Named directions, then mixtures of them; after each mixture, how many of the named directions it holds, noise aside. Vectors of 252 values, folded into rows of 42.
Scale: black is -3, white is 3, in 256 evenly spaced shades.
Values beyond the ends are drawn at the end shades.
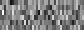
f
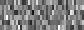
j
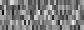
one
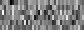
one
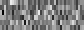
one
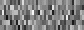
two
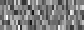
one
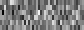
one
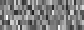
one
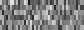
two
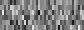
two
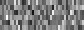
one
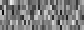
one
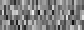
two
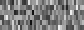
two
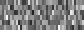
one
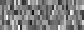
one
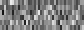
one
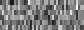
two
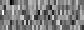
one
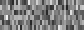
two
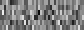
one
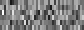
one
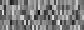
one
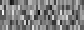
one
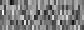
one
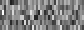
one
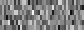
one
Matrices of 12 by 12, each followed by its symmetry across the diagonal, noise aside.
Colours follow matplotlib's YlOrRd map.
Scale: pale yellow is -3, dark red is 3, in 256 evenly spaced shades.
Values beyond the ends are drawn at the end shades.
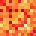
symmetric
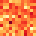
neither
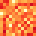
symmetric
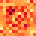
symmetric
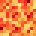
symmetric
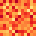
symmetric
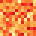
neither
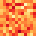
neither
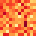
neither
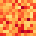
neither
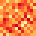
symmetric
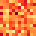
neither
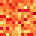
neither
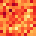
symmetric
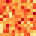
neither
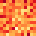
neither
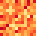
symmetric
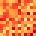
symmetric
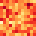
neither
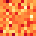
neither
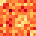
symmetric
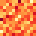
symmetric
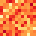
symmetric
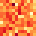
neither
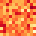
neither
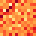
symmetric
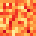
neither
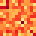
symmetric
